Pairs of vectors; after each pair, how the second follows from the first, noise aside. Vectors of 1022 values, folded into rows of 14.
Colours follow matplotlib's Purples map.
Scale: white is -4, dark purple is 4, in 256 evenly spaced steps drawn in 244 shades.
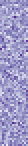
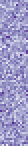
sign-scrambled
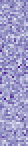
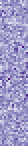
reversed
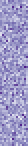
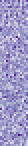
wrapped around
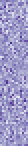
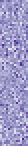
reversed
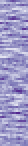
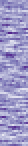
reversed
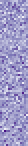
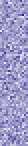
reversed
